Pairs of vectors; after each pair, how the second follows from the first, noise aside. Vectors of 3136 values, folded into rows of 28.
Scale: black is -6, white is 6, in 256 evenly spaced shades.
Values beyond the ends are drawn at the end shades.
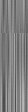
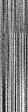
scaled up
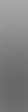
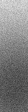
scaled up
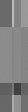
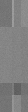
shrunk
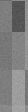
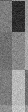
scaled up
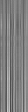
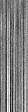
scaled up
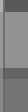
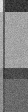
scaled up
